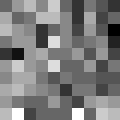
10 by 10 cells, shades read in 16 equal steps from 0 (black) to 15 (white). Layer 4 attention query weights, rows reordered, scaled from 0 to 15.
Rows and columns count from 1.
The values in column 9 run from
4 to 12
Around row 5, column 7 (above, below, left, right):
6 6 7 5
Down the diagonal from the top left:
6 6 8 3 7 6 6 7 10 11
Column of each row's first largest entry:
5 4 1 5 4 5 2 2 9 2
